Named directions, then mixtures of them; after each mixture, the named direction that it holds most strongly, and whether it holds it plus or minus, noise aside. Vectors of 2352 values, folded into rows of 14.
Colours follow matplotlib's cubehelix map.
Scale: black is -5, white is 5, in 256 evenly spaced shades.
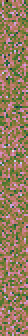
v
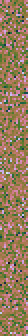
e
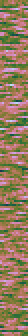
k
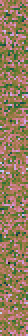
e, plus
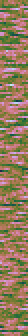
k, plus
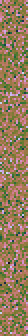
e, plus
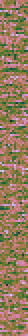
k, minus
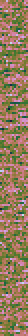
k, minus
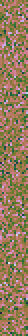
e, minus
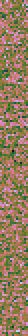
v, minus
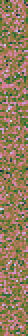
e, minus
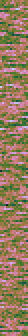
k, plus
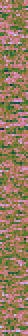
k, minus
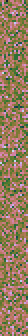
v, plus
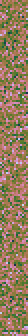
e, plus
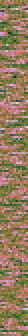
k, plus
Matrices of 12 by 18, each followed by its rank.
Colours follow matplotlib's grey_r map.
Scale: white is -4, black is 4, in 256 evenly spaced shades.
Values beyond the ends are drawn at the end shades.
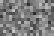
full rank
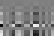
one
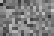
full rank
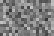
full rank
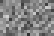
full rank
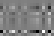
one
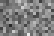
full rank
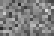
full rank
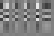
one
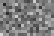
full rank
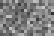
full rank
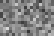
full rank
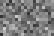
full rank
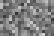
full rank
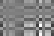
one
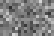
full rank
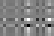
one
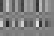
one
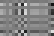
one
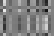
one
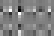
one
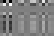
one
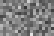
full rank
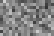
full rank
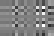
one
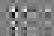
one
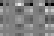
one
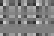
one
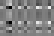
one
